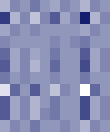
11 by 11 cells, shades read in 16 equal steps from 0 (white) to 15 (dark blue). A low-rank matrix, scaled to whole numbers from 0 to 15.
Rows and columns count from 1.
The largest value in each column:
13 10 8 11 8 11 8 8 15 10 8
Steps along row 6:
down up down up up down same up down up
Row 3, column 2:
8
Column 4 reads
9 4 8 7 6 5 7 11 5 5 9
